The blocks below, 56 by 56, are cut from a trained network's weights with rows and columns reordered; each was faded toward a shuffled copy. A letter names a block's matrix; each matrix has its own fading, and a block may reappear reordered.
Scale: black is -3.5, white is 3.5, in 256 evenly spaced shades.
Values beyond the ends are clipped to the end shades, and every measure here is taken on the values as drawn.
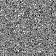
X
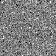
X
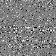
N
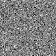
X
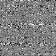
N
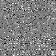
N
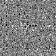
X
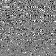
N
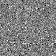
X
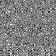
N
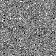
X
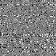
N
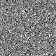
X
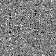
X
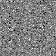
X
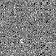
X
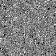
X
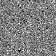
X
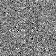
X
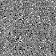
X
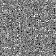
X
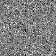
X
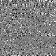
N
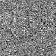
X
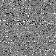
N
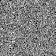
X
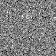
X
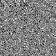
X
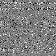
N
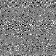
N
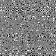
N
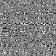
N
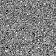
X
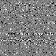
N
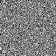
X
